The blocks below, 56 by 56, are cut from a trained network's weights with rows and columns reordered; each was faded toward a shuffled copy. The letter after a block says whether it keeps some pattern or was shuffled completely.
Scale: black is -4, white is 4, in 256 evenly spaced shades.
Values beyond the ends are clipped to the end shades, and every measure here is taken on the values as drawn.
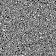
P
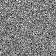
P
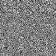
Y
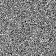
P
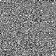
Y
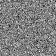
P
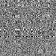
Y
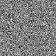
Y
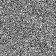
P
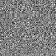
Y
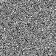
P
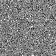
P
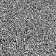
Y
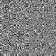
Y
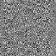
Y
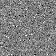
P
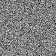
P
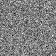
P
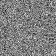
P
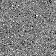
P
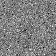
P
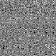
Y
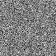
P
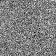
P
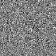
Y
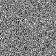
Y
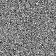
P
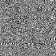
Y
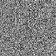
Y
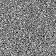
P
